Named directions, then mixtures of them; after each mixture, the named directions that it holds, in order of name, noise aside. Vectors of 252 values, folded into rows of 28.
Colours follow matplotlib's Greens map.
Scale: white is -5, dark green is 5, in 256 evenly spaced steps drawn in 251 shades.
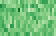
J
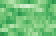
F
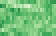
F, J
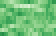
F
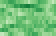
F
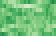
F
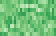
F, J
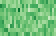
J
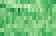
F, J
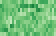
F, J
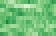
F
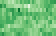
F, J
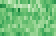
F, J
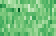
F, J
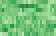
F, J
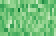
J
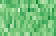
J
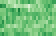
F, J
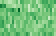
F, J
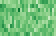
J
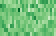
J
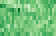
F, J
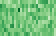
J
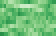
F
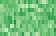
F, J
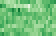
F, J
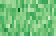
J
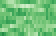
F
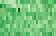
F, J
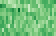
F, J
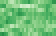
F
